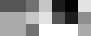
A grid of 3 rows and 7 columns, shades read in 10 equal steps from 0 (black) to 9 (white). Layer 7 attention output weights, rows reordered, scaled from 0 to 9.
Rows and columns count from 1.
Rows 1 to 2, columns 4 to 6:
7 1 0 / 8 3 1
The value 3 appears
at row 1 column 1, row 1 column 2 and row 2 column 5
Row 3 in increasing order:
4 6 6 6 9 9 9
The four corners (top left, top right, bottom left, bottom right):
3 8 6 6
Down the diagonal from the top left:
3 6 4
